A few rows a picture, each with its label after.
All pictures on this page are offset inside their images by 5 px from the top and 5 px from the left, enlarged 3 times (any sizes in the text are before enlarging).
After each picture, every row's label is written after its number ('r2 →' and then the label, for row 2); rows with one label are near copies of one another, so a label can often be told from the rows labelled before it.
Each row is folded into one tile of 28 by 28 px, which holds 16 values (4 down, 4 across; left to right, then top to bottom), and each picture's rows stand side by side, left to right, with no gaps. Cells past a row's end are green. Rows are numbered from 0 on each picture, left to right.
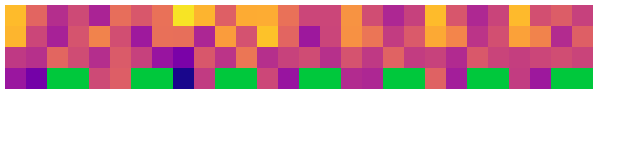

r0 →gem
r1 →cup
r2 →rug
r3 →gem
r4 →gem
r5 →gem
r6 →gem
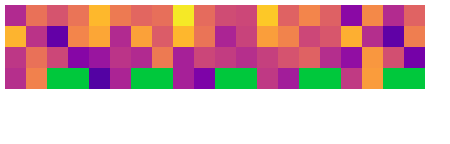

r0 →cup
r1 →rug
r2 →gem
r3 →gem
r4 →cup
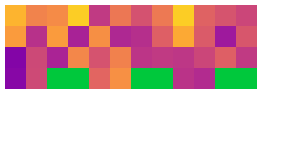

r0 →rug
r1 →cup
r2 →gem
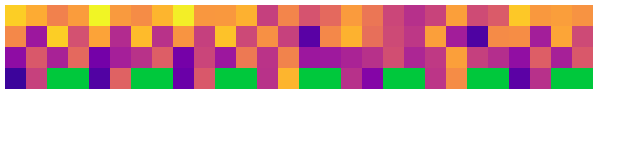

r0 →rug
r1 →rug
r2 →rug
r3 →cup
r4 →gem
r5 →cup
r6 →rug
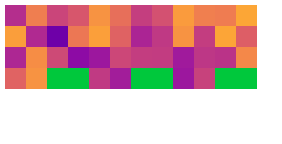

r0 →cup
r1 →gem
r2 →rug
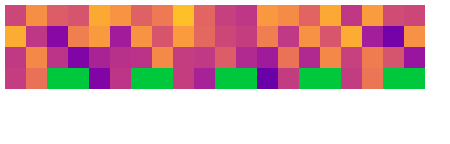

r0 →cup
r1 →rug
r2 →gem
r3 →rug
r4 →cup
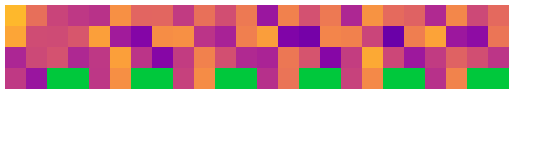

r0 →gem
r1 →cup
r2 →cup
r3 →cup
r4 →cup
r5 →cup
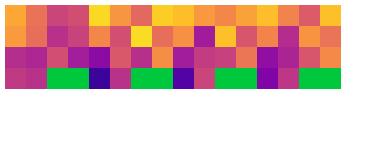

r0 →gem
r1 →rug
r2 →rug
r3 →rug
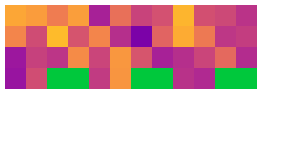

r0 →rug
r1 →cup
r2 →gem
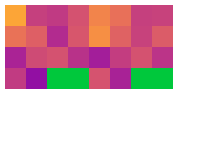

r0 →gem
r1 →gem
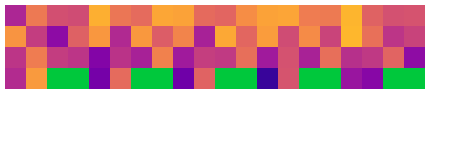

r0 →cup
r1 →rug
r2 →rug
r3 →rug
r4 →gem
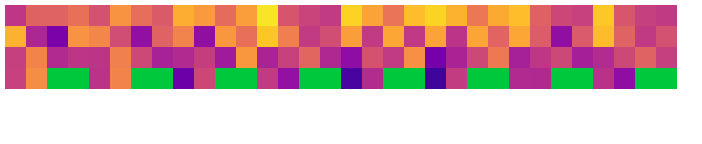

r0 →cup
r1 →cup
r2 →rug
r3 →gem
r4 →rug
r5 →rug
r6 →gem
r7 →gem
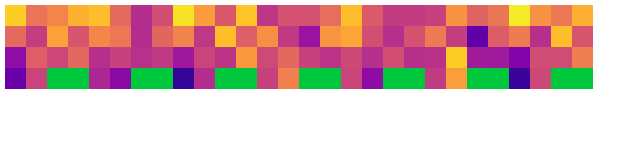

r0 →rug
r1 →gem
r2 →rug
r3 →cup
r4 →gem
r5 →cup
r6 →rug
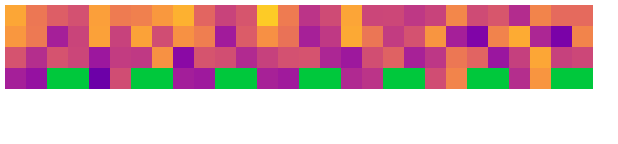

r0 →gem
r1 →rug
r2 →gem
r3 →gem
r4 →gem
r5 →cup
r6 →cup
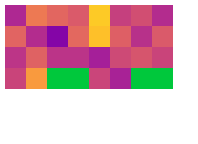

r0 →cup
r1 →gem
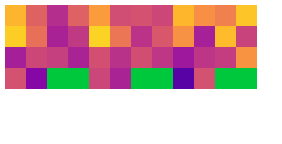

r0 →gem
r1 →gem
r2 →rug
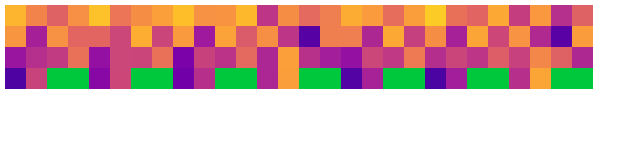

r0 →rug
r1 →rug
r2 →rug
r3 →cup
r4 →rug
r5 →rug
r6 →cup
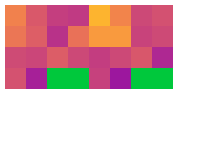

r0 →gem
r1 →gem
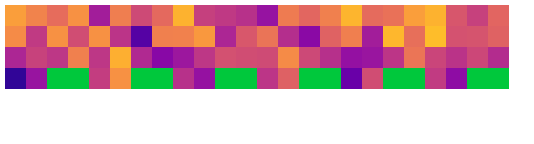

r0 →rug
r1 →cup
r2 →gem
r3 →cup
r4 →rug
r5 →gem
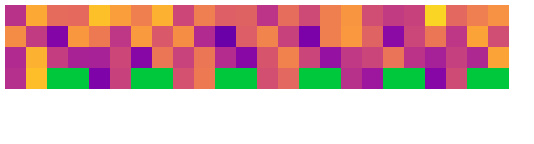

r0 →cup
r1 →rug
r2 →cup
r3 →cup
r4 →gem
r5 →rug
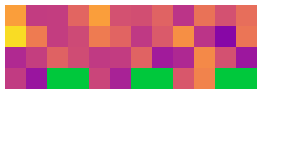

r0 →gem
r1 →gem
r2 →cup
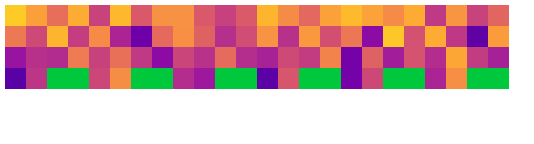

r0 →rug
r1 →cup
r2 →gem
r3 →rug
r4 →rug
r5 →cup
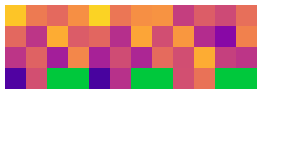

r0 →rug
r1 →rug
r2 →cup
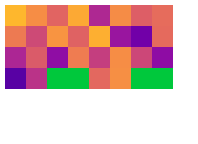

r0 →rug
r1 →cup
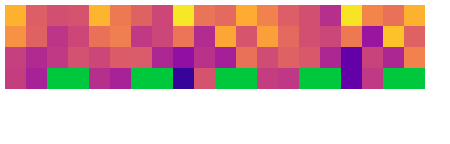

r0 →gem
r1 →gem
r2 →rug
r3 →gem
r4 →rug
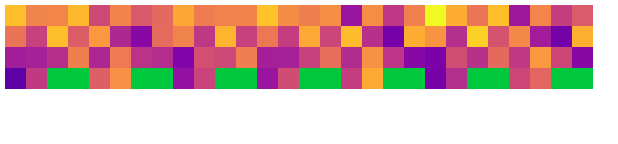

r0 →rug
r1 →cup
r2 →rug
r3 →rug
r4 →cup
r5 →rug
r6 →cup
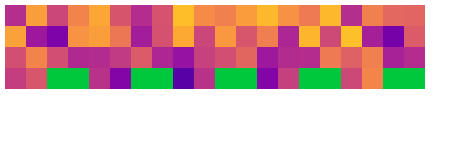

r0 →cup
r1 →gem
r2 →rug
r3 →rug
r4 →cup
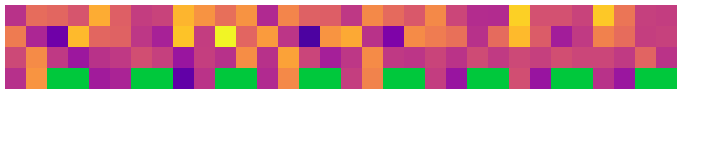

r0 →cup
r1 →gem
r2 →rug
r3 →cup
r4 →cup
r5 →gem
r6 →gem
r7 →gem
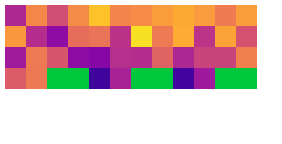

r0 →cup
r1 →rug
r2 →rug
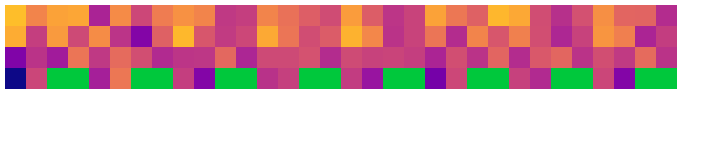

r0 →rug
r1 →cup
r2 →gem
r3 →gem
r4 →gem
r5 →rug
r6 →gem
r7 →gem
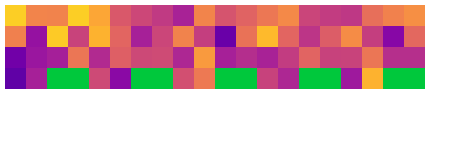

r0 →rug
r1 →gem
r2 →cup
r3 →gem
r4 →cup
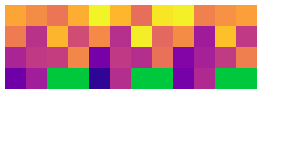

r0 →rug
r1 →rug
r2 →rug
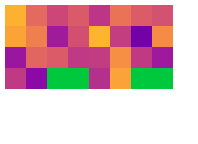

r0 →gem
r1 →cup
